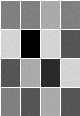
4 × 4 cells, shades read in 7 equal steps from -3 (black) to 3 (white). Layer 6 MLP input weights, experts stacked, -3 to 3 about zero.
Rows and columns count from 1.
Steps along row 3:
up down up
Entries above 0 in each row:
1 2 2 1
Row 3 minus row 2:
-3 4 -4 3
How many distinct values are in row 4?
3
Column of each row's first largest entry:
3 1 4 3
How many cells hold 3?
0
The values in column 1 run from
-1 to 2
